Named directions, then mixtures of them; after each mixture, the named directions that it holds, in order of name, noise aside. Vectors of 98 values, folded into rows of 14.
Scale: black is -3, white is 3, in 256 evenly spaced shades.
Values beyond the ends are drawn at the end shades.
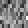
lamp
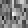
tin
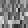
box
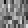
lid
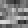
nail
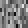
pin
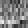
box, nail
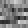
nail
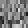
box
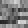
nail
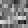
lamp, nail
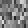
box, tin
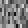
pin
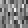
lid, pin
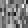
pin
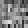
lamp, lid, nail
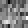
lamp, nail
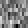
box, pin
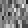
pin, tin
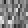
box, lid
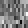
box, lid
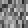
lamp, pin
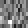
box, lid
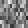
lamp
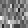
box, lamp
